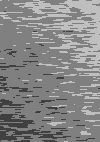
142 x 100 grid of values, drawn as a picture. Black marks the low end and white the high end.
There is an overall slope up to the top right. The halves do not mirror each other. The bottom left is the ninth with the lowest average. Streaks run across, left to right. The top right is the ninth with the highest average.
